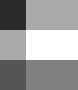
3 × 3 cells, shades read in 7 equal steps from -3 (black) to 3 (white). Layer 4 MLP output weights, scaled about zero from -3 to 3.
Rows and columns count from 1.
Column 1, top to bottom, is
-2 1 -1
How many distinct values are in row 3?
2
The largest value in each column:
1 3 3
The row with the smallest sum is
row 3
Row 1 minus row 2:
-3 -2 -2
